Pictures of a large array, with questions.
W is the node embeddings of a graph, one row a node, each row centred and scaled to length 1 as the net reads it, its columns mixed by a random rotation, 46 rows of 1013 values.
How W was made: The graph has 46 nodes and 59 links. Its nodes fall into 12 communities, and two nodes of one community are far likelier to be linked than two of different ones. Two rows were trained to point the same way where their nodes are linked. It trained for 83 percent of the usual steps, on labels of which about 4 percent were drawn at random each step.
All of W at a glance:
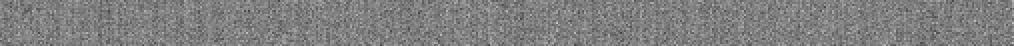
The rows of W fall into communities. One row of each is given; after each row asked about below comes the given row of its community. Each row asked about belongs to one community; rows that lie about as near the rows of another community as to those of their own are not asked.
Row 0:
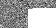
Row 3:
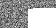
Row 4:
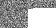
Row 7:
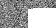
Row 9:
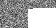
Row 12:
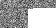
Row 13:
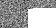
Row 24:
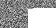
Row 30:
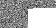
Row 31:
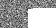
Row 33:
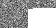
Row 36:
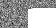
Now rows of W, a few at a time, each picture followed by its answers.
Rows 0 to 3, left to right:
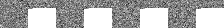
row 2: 7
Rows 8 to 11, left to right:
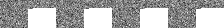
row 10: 4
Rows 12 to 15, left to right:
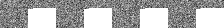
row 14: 36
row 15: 0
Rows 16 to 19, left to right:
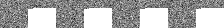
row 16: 24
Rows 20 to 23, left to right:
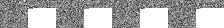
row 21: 30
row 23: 4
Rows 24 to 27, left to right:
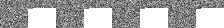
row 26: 3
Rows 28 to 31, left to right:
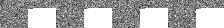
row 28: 9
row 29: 31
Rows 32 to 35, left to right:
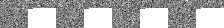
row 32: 33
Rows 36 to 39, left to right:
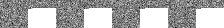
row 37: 7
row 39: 12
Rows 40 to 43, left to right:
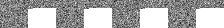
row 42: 13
